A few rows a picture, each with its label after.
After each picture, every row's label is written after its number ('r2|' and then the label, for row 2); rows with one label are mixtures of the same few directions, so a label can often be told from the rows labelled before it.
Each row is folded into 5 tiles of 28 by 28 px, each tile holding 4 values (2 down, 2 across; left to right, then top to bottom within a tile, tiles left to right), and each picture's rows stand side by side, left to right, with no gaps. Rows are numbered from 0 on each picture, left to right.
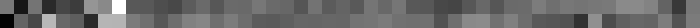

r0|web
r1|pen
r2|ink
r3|pen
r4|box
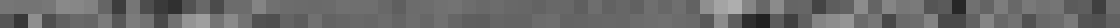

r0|box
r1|pen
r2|box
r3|pen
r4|ink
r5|pen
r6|web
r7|web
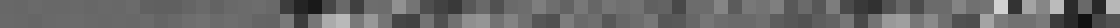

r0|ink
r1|pen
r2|pen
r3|pen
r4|web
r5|ink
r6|pen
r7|ink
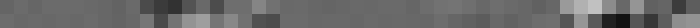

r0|web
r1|pen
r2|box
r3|pen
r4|pen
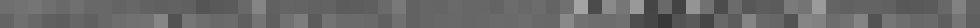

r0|pen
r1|box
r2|box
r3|ink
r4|ink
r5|web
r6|box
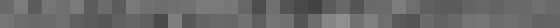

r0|ink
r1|box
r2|pen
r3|pen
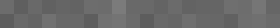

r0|web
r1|web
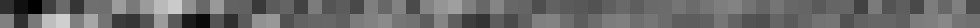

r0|pen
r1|pen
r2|ink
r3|pen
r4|pen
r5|pen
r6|ink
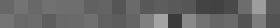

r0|web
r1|box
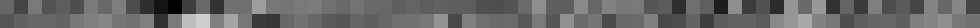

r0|ink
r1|pen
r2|pen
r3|box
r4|web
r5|ink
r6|ink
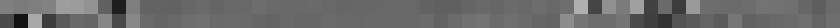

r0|box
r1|pen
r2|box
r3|pen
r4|ink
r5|box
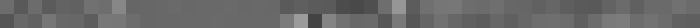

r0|web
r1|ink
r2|box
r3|pen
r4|pen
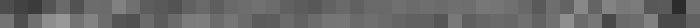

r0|pen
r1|pen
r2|pen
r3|box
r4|web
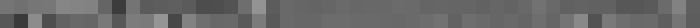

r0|box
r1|box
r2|pen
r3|box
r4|box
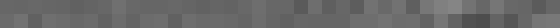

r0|box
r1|box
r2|ink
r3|pen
